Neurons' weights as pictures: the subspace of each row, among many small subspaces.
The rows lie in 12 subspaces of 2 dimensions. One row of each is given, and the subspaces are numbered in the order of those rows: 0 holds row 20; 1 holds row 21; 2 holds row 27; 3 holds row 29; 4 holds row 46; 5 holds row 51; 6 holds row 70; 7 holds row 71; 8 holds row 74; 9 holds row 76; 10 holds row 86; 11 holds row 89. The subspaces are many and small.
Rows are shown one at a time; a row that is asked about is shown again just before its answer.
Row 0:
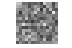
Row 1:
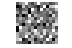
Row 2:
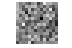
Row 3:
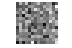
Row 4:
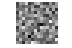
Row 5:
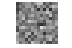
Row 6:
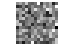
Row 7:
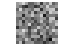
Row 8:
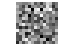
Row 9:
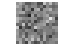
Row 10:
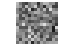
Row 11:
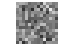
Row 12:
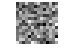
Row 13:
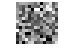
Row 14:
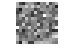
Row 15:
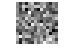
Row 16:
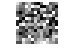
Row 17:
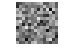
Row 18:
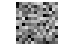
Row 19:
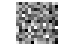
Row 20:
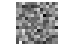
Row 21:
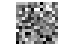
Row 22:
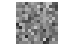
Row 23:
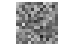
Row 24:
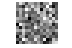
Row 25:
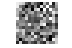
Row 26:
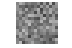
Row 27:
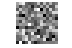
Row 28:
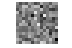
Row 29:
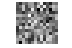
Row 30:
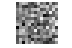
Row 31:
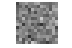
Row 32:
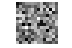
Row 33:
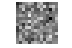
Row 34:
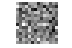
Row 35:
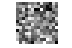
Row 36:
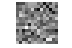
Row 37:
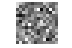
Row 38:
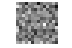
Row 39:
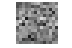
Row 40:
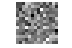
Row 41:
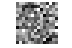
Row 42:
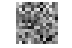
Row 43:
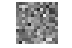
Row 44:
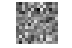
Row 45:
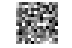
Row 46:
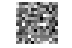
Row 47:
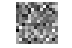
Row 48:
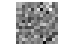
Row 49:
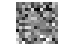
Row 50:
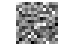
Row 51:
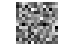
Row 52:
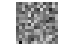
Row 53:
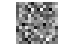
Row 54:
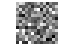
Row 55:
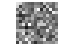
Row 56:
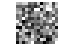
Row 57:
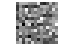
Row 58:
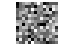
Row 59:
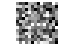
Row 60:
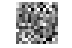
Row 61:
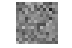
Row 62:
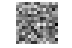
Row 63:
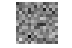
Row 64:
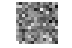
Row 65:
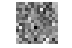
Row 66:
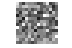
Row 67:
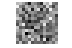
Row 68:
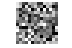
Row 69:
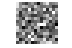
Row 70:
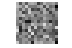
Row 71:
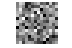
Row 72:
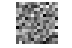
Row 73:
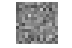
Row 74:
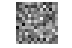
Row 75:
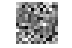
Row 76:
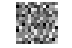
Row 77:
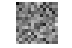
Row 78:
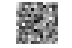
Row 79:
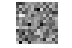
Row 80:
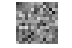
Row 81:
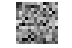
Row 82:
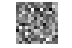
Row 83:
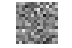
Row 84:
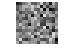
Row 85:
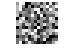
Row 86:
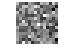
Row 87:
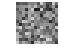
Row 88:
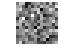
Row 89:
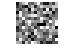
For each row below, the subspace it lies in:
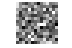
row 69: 11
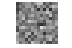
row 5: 11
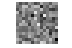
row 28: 10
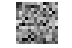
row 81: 7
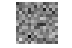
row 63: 10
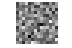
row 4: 11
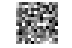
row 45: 4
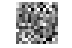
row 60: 5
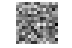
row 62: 10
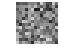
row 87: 1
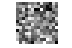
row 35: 1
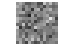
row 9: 3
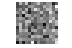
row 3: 6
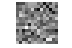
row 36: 0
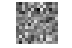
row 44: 3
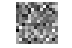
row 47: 9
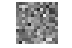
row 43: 4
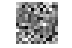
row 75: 5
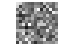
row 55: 2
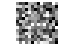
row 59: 9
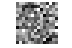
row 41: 0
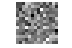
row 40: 7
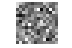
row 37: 2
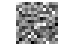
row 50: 10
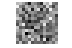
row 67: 8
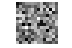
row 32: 2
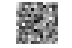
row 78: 3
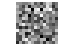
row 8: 1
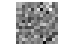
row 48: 5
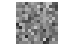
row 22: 6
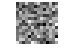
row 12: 10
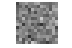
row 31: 4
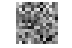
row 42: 8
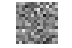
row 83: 0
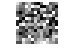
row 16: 7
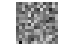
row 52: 3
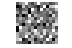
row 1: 9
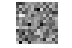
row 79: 2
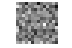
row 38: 9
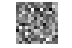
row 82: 1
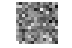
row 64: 6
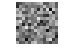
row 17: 2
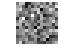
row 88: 7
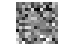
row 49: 9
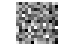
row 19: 6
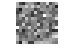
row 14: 2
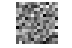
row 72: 0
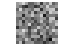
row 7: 4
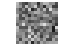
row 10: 5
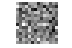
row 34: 5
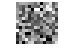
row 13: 1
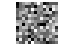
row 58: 4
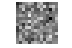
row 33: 3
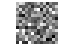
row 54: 2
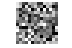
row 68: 5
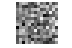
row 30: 4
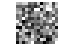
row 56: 1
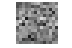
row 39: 7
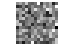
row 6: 9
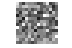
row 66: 2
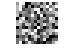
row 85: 7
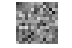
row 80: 0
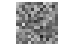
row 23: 8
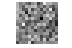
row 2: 8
